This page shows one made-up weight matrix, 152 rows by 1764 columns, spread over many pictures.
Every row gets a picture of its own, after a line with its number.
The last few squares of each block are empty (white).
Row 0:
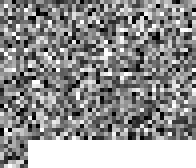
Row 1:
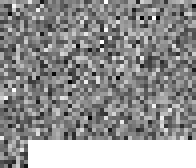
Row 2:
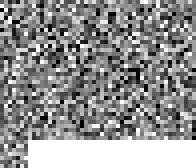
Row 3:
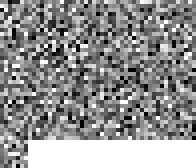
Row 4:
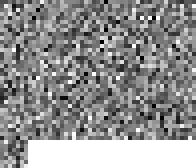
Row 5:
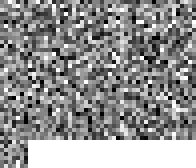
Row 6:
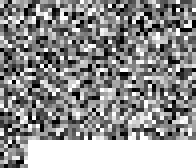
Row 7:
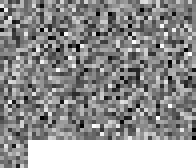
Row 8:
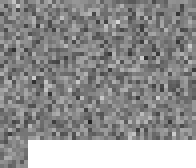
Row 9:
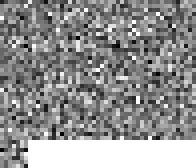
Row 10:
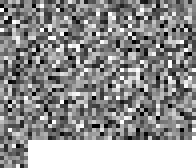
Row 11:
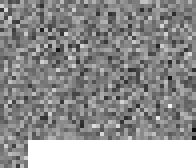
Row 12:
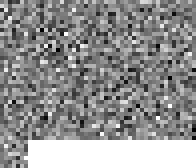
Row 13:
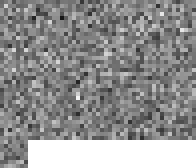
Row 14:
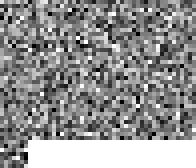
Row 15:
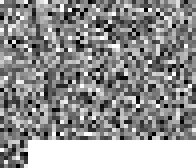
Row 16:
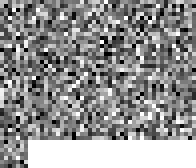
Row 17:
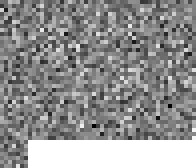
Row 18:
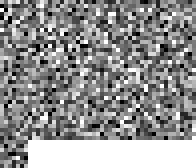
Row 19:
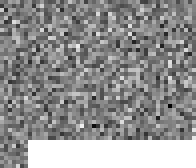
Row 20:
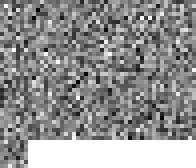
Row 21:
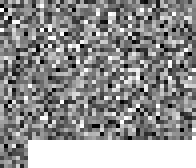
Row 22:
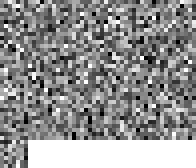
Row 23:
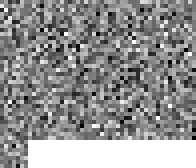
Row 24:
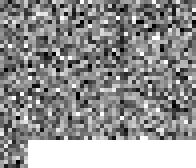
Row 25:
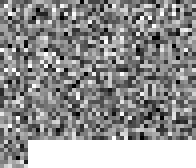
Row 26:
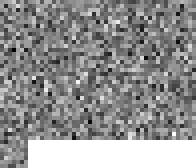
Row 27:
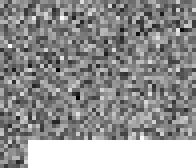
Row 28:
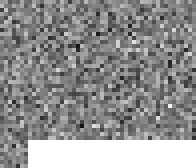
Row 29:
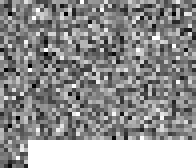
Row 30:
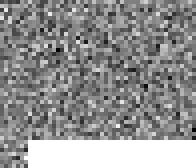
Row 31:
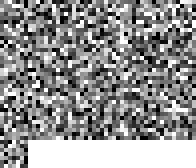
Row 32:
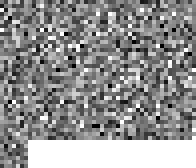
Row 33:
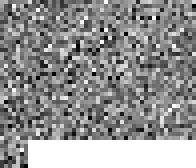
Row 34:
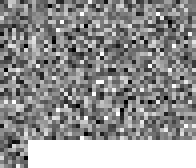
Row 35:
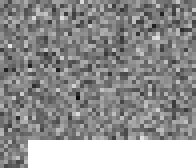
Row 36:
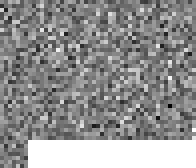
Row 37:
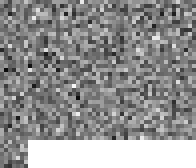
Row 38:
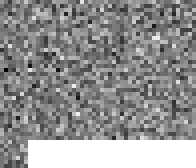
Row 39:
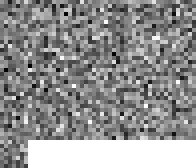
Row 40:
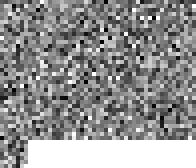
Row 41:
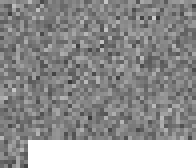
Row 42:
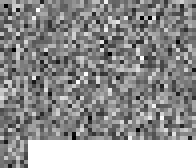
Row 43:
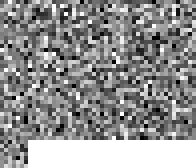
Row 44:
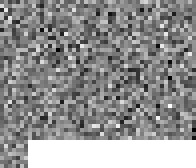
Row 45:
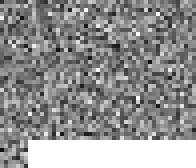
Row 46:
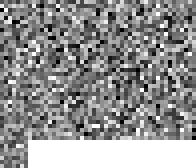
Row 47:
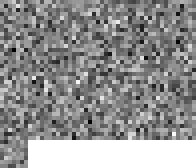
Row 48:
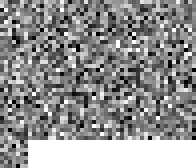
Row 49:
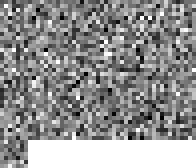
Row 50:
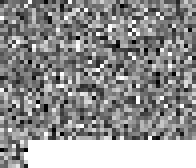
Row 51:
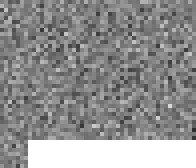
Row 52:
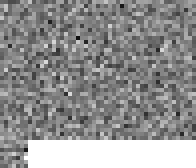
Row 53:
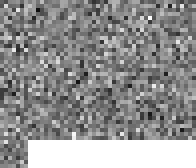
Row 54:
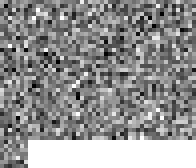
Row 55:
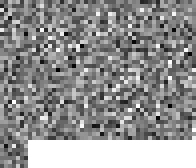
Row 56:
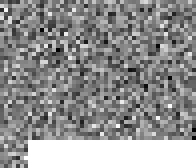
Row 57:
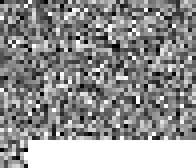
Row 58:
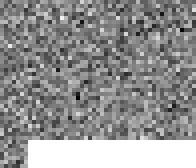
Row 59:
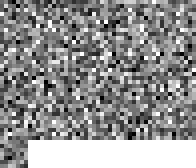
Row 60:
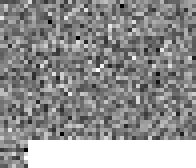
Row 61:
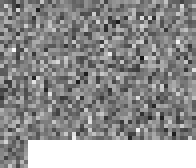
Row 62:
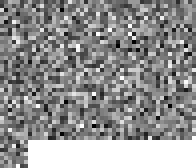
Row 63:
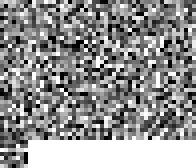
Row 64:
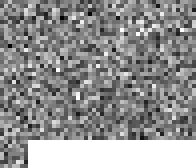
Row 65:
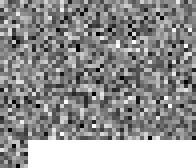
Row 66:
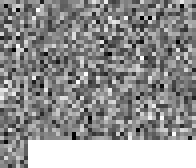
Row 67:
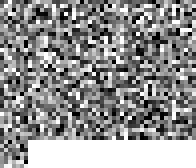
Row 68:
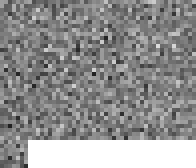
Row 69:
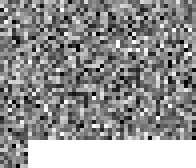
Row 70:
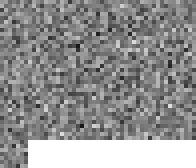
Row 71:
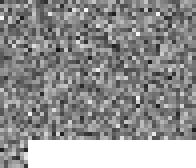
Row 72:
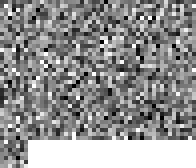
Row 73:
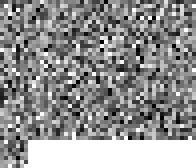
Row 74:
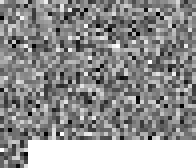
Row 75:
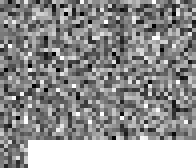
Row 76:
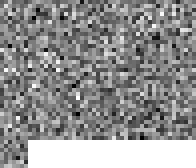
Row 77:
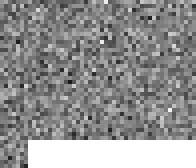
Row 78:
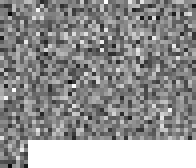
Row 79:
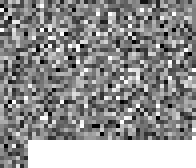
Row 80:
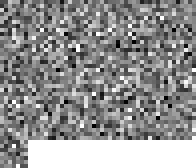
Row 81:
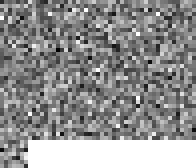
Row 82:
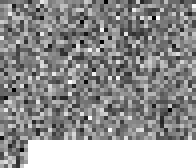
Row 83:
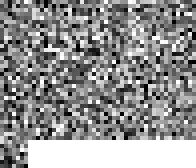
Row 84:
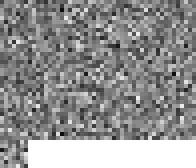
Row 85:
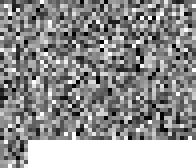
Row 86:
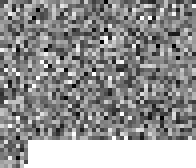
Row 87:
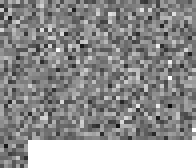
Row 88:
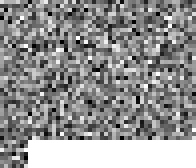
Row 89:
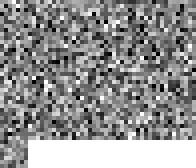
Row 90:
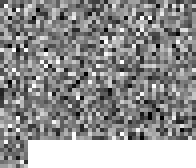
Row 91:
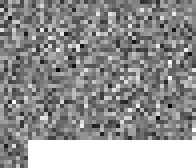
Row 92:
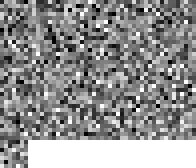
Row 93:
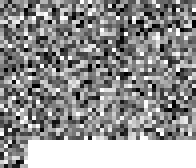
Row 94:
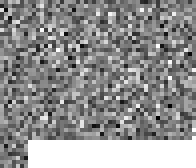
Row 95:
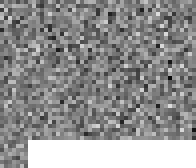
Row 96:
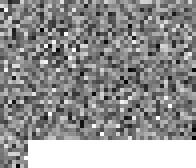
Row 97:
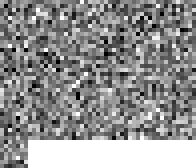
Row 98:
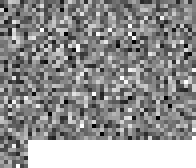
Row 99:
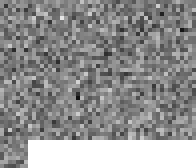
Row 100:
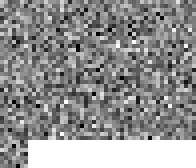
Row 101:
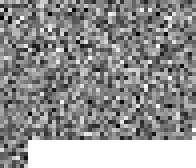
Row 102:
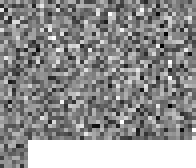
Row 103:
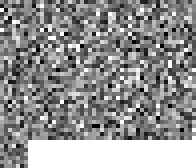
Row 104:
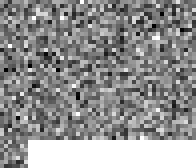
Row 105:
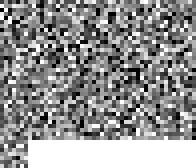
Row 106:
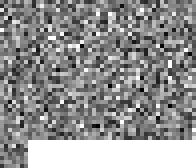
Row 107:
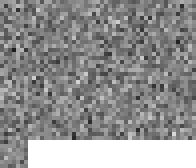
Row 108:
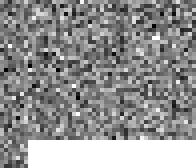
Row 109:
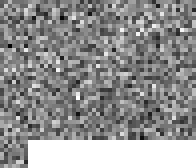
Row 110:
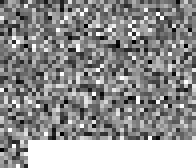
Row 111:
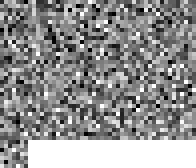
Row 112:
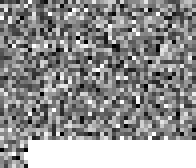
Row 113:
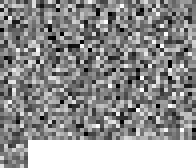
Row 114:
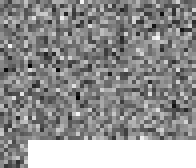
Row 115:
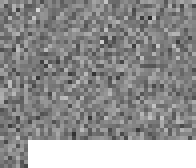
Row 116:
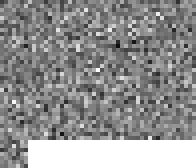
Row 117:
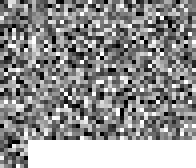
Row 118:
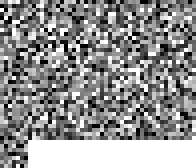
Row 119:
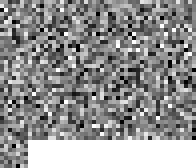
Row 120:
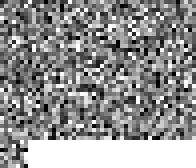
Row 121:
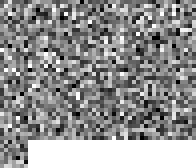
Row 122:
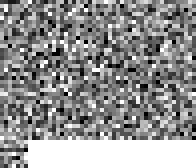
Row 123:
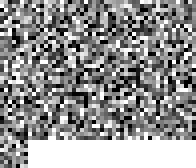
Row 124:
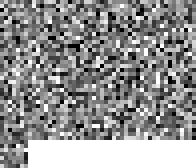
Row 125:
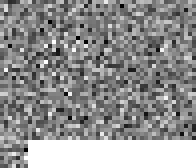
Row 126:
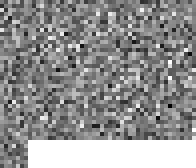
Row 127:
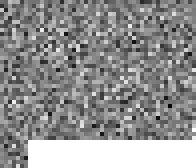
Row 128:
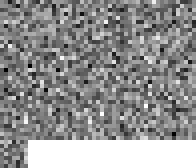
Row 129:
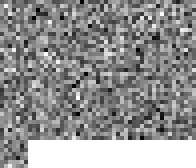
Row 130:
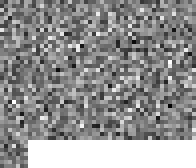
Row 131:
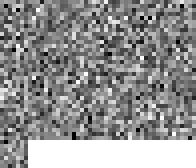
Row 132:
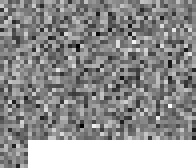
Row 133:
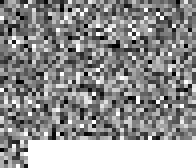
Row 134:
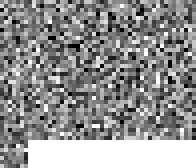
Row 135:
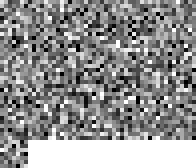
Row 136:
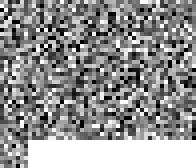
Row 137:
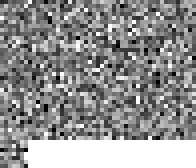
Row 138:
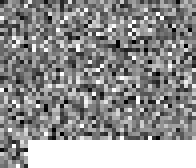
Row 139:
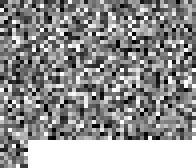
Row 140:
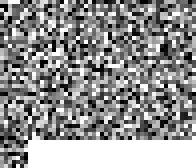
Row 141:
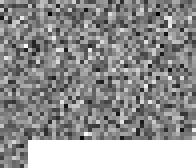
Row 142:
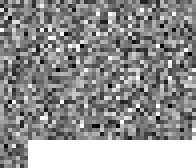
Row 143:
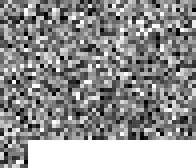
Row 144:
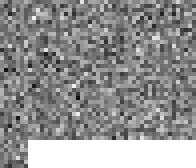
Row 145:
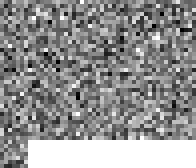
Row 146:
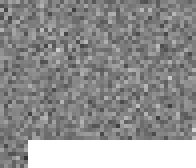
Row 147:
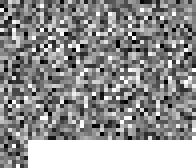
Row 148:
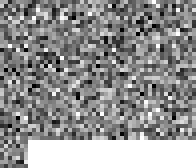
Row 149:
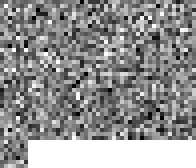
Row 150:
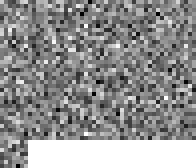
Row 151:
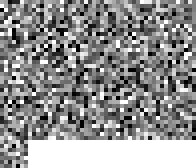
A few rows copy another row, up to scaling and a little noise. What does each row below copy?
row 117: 34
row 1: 41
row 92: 111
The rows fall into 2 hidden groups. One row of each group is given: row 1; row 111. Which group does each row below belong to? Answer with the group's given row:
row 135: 111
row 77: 1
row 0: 1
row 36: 111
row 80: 111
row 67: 1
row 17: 111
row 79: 111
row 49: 1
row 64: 1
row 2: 111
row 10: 111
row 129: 1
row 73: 1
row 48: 111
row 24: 1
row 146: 111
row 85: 1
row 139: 111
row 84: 111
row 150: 111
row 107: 1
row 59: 1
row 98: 111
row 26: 1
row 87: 111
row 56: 111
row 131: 1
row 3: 111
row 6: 1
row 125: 111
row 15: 111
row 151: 111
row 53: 1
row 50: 111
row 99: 1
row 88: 111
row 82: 1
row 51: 111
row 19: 111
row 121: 1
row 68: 1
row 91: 111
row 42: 1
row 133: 111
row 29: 1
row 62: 111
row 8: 1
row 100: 111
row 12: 111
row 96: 111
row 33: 1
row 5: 1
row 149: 1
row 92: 111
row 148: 1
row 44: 111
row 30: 111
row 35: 1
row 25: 1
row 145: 1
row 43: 1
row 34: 111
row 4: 1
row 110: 111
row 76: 1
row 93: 1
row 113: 111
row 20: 1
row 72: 1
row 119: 111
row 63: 111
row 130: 111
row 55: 111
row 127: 111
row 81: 111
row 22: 1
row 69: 111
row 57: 111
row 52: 111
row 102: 111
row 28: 111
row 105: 111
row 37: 1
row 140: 111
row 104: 1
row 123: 111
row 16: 1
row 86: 1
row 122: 111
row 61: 1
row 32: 111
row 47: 1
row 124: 111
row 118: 111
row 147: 111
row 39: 1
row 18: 111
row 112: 111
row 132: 111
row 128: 1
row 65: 111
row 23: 111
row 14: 111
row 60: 111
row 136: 111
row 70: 111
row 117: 111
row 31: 1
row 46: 111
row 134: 111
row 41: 1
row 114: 1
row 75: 1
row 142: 111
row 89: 1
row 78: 1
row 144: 1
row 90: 1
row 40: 1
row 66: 1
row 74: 111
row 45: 111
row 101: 111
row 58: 1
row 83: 1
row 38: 1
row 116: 111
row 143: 1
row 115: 1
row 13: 1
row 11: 111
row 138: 111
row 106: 111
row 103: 111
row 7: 111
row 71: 111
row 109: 1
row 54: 1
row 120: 111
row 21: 111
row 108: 1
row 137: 111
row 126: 111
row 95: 111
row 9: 111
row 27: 1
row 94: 111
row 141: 111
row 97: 1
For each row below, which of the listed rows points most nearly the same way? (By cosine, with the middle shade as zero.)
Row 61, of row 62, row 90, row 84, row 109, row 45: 90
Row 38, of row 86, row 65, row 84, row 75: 75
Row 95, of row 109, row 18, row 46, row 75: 46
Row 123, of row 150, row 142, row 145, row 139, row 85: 150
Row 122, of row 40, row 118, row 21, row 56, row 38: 56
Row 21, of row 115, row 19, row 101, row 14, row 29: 19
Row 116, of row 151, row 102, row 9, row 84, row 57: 9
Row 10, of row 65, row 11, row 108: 108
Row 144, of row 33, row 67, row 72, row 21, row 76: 33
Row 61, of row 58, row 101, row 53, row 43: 53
